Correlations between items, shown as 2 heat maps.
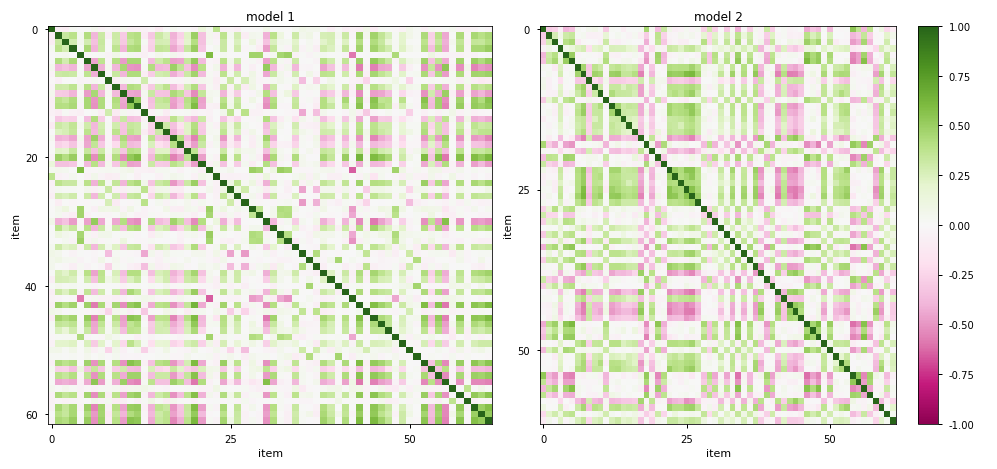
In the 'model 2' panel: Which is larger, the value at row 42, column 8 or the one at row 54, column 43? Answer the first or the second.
the second
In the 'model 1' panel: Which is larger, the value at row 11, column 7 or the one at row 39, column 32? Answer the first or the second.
the first
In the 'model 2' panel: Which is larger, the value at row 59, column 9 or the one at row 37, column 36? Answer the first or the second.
the first
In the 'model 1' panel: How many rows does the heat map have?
62
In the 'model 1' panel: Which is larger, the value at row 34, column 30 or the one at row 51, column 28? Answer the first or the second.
the second
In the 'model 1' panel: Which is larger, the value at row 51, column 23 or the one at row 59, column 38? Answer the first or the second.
the second
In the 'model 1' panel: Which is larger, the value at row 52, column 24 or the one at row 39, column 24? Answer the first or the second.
the first
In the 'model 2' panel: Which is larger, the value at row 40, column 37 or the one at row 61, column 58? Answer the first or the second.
the first
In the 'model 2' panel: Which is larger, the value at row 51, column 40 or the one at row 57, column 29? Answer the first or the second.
the second
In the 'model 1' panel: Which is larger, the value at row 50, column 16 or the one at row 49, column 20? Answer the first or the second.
the second
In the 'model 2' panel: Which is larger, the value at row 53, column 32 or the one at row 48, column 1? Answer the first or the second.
the second
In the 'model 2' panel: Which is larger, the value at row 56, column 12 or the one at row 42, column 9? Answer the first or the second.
the second
